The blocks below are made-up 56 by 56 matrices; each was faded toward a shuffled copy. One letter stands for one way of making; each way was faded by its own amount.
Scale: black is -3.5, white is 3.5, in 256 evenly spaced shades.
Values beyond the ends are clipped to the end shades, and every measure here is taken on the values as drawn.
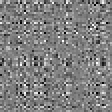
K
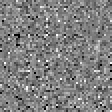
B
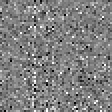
B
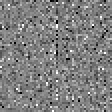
B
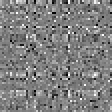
K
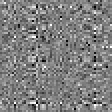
K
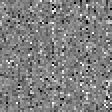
B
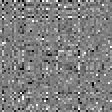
K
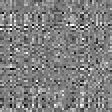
K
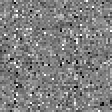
B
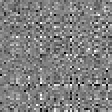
K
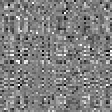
K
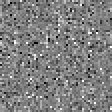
B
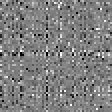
K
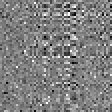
K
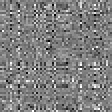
K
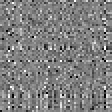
K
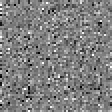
B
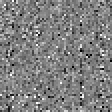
B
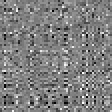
K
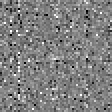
B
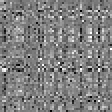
K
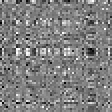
K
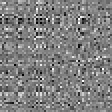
K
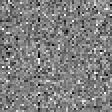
B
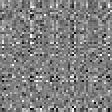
K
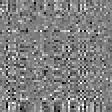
K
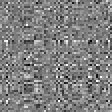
K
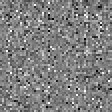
B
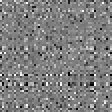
K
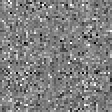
B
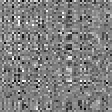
K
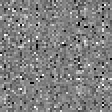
B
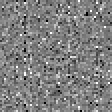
B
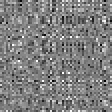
K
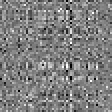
K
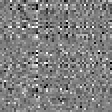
K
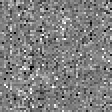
B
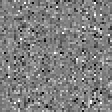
B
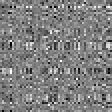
K
